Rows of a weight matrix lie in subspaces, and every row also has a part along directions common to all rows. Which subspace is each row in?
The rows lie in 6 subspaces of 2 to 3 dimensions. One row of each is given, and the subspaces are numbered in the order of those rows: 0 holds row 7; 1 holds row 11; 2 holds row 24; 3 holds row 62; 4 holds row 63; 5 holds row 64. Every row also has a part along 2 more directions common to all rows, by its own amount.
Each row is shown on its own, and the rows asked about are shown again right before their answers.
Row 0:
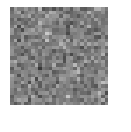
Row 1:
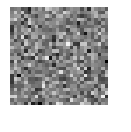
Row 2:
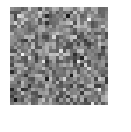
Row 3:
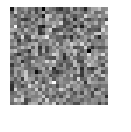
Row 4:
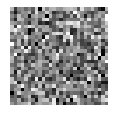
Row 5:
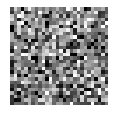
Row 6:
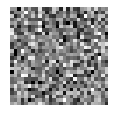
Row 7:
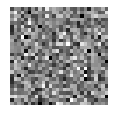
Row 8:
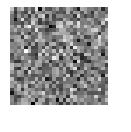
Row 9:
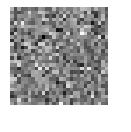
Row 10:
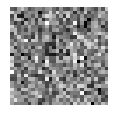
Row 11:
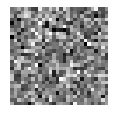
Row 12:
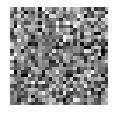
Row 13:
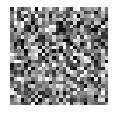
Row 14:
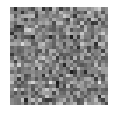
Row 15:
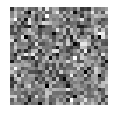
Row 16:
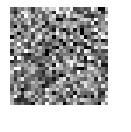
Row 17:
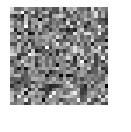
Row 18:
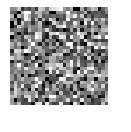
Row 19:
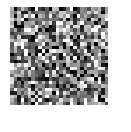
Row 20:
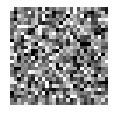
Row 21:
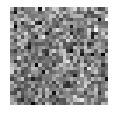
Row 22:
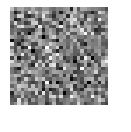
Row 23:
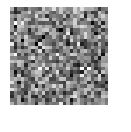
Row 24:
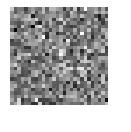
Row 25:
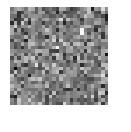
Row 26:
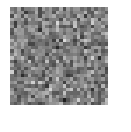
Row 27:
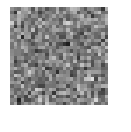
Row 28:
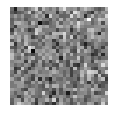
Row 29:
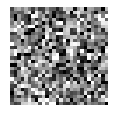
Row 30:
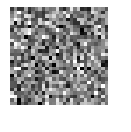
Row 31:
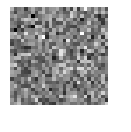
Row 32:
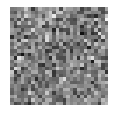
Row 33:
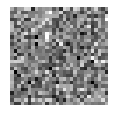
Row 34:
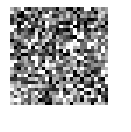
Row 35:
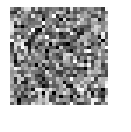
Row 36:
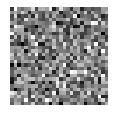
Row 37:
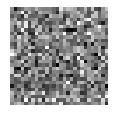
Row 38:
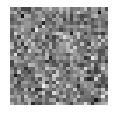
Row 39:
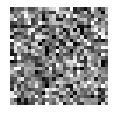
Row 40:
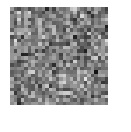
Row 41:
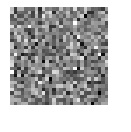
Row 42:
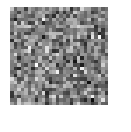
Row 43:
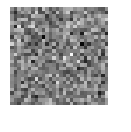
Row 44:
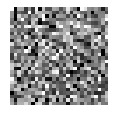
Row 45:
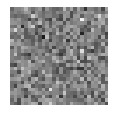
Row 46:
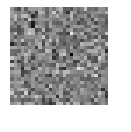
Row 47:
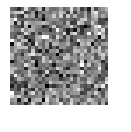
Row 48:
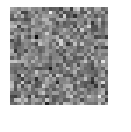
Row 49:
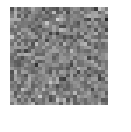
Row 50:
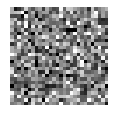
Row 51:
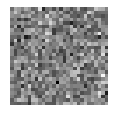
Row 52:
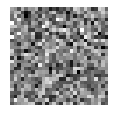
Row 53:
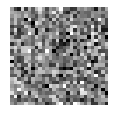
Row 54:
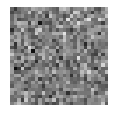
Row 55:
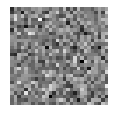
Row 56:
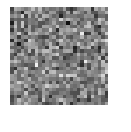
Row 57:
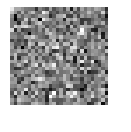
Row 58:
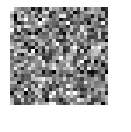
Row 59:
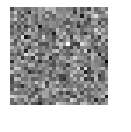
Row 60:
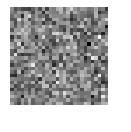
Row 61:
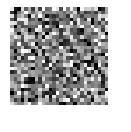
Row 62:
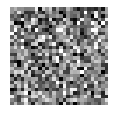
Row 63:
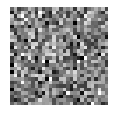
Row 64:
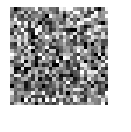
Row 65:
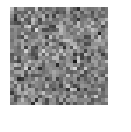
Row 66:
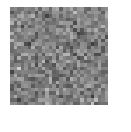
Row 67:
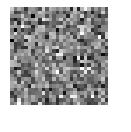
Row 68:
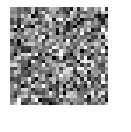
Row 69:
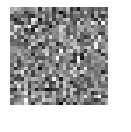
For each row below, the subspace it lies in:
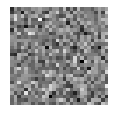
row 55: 5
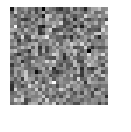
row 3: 2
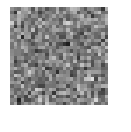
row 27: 0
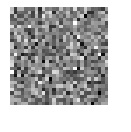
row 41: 4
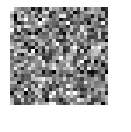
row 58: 5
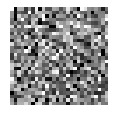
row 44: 3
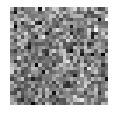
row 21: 2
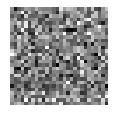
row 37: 5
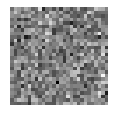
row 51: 1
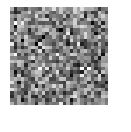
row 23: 3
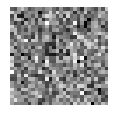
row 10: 4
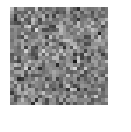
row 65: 3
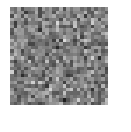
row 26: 4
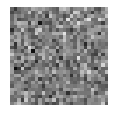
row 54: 5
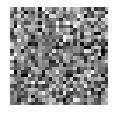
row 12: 4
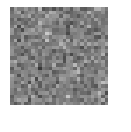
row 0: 1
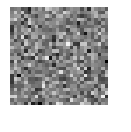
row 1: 0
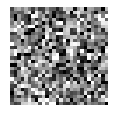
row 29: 2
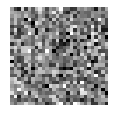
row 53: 2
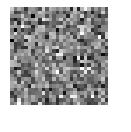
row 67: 2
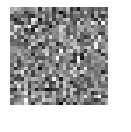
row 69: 3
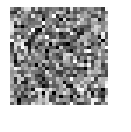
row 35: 0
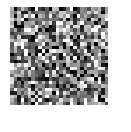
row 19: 3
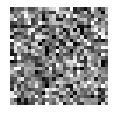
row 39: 1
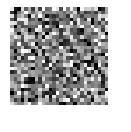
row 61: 4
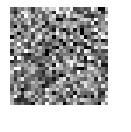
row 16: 1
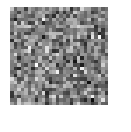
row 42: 2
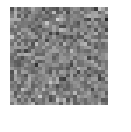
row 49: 1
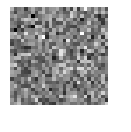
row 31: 2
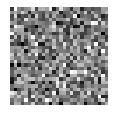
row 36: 3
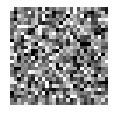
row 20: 0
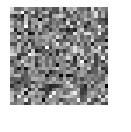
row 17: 5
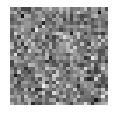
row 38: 0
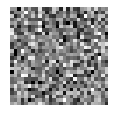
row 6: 4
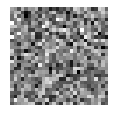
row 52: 1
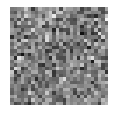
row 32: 1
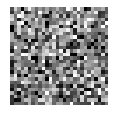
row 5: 4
